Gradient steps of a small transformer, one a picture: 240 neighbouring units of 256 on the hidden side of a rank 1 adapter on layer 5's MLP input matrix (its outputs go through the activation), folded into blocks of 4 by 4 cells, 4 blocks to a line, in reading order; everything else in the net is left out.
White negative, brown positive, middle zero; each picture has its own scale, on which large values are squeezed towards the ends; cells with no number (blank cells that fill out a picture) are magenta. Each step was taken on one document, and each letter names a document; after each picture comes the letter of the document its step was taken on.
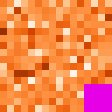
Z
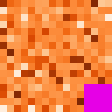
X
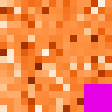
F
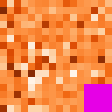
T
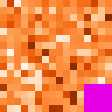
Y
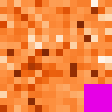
Z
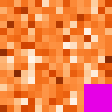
Z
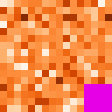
X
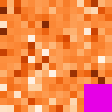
T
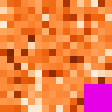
X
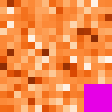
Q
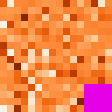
X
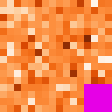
Z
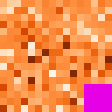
Q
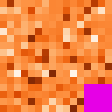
Y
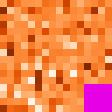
X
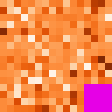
Y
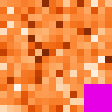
Q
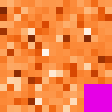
Z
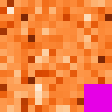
Y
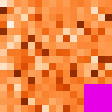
Z
